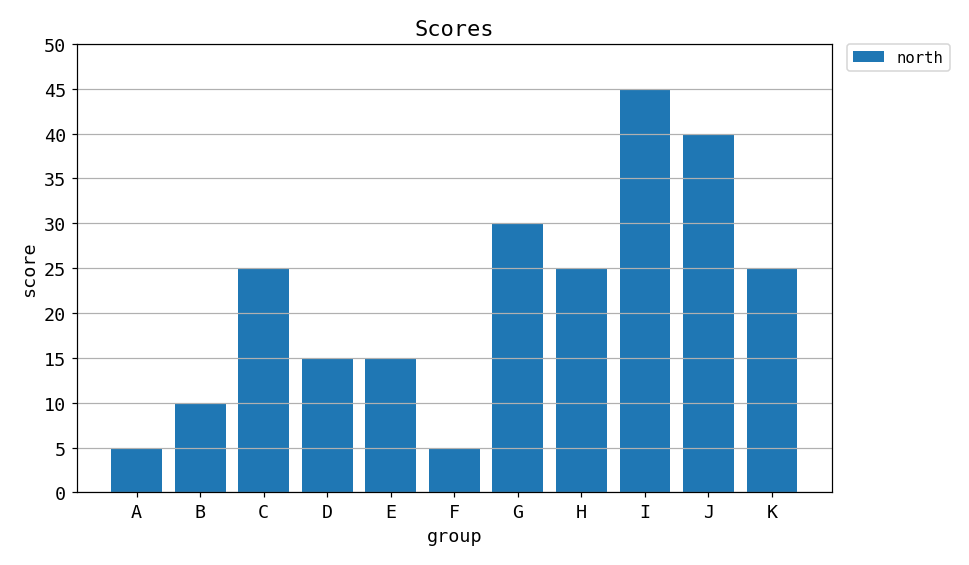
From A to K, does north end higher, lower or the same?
higher
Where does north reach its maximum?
I
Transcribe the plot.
Title: Scores
x-axis: group, ticks A B C D E F G H I J K
y-axis: score, ticks 0 5 10 15 20 25 30 35 40 45 50
Legend: north
Values:
north: 5 10 25 15 15 5 30 25 45 40 25
